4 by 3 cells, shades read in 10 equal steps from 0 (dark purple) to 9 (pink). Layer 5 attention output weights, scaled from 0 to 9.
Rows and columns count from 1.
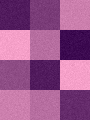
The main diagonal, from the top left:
1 6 9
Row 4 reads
7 6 2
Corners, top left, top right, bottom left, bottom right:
1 7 7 2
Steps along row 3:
down up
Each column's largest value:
9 6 9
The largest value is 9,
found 2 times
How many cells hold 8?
0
